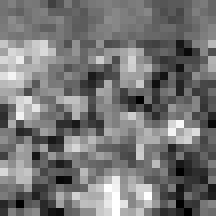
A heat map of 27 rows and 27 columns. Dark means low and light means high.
Grain: blotchy. Ninth with the highest average: bottom middle. Seam: horizontal, 20% of the way down, the top part calmer. Mirror symmetry: none.
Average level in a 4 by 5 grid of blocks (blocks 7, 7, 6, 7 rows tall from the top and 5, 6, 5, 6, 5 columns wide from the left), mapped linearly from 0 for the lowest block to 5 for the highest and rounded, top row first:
3 2 3 2 2
5 3 2 2 1
2 2 3 3 2
3 2 5 3 0
